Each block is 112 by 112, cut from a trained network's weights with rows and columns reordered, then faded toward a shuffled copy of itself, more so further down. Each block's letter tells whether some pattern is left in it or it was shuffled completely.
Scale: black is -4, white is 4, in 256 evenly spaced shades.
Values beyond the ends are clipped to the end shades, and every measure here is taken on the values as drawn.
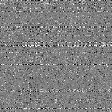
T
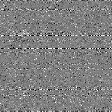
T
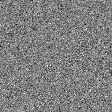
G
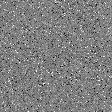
G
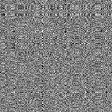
T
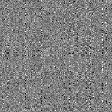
T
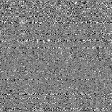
T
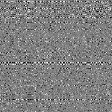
T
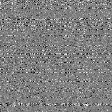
T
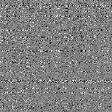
T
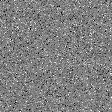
G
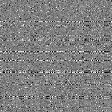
T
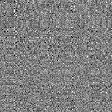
T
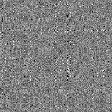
T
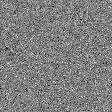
G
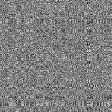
T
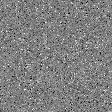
G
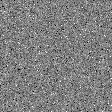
G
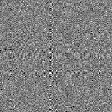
T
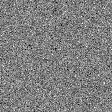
G
